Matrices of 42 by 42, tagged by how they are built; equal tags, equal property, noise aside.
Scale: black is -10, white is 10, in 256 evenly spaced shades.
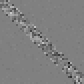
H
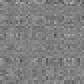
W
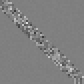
H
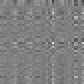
W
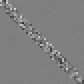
H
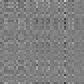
W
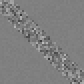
H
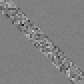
H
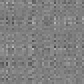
W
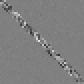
H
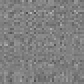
W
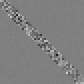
H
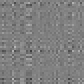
W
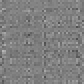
W
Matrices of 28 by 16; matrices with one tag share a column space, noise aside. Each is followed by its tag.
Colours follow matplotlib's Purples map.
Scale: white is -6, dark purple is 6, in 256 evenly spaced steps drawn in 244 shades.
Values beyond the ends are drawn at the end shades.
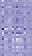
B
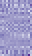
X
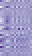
B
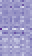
B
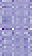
B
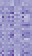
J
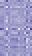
B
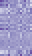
X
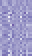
J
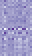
B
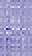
B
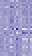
B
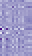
B
